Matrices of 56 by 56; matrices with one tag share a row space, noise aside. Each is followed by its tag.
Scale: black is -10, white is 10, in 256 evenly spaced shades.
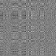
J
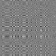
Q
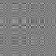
J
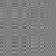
J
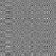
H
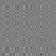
Q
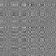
J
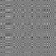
H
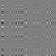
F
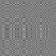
Q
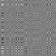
F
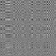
H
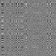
F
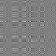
J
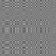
Q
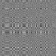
Q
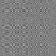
Q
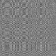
Q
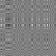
H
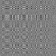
Q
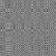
H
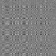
Q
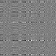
J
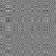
H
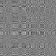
J
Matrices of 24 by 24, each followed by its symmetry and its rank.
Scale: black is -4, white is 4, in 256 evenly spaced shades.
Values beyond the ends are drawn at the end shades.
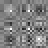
symmetric, rank two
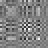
symmetric, rank two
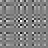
symmetric, rank one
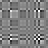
symmetric, rank one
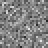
symmetric, full rank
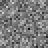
symmetric, full rank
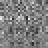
neither, rank five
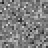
symmetric, full rank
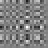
symmetric, rank two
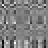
neither, rank two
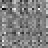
neither, rank three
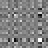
symmetric, rank two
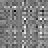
neither, rank three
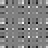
symmetric, rank one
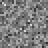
symmetric, full rank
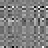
neither, rank two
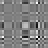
symmetric, rank one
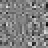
neither, rank five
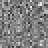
neither, rank five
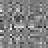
neither, rank three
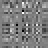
neither, rank two
